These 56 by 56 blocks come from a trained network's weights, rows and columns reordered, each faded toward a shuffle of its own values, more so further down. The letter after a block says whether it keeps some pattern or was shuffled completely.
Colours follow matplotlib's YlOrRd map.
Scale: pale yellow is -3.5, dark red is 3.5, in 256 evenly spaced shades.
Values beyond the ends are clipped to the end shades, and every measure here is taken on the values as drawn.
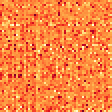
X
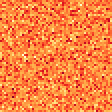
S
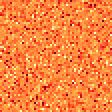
S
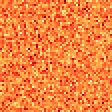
S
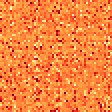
X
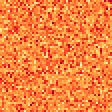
S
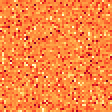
S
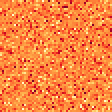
S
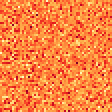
X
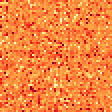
X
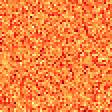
S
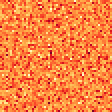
X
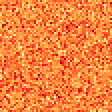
S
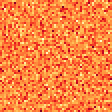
S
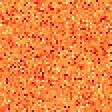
S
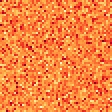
S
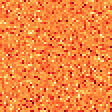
S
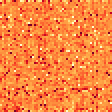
X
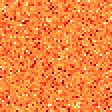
S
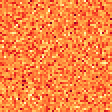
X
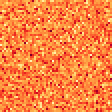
S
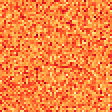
X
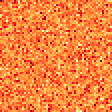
S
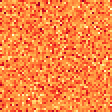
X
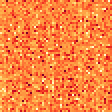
X
